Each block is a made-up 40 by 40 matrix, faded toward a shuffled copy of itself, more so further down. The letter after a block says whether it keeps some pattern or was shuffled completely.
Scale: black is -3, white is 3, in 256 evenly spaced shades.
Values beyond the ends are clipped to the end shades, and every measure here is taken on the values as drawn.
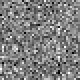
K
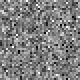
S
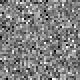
S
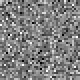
S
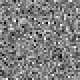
S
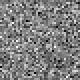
S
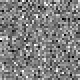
K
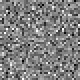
K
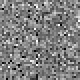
K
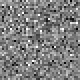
K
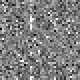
K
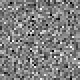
S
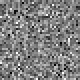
K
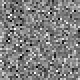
S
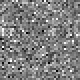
K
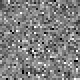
S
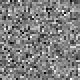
K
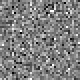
K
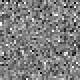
K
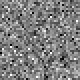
S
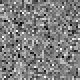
S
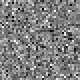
K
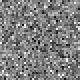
K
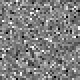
S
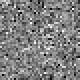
K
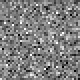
S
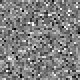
S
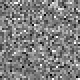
S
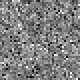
K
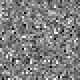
S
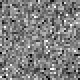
K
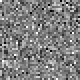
S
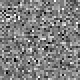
K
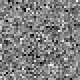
K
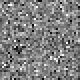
K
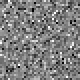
S
